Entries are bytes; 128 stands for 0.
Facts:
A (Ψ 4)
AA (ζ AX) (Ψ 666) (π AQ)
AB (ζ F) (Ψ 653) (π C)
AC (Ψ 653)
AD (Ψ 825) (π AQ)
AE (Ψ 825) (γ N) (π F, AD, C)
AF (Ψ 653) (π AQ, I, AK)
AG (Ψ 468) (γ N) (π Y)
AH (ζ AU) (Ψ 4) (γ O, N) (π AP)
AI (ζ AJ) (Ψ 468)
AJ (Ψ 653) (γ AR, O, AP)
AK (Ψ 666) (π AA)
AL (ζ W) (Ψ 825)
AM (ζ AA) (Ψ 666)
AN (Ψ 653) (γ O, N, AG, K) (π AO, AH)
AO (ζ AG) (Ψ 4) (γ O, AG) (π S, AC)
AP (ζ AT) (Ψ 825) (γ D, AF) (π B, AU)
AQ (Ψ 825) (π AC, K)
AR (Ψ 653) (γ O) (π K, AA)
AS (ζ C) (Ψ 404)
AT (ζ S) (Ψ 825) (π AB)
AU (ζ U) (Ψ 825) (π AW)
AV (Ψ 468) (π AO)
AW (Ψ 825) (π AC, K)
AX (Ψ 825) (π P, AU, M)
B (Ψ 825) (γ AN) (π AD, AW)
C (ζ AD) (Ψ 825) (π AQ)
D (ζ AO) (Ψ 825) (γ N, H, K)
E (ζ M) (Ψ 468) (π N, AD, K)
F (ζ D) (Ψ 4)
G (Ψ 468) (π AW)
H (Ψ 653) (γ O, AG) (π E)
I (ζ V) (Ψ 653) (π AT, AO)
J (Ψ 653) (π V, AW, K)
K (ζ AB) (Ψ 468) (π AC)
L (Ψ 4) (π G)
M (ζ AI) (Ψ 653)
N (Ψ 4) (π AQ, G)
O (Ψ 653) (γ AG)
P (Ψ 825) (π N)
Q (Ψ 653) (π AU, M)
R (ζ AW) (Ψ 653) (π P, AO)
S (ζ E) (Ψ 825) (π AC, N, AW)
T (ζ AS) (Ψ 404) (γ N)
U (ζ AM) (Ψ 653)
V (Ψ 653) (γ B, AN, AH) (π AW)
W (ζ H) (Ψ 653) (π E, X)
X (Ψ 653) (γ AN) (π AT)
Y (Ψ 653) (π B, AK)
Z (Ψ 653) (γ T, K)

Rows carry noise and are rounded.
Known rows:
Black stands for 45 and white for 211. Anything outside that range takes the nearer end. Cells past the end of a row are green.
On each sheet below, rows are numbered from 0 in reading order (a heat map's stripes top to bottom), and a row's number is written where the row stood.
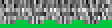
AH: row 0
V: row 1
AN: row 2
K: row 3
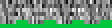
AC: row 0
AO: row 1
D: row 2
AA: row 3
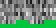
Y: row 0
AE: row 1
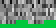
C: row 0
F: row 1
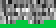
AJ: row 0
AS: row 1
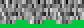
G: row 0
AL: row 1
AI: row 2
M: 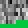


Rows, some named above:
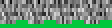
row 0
AV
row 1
AI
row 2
AR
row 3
AU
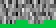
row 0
AW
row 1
AV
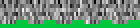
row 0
B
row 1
E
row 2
N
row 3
AL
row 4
AV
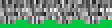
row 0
AR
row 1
V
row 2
G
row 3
Z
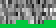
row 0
J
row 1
D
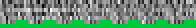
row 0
AF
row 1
T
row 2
AG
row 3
L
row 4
AK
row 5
AT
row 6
AQ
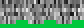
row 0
X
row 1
AM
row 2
O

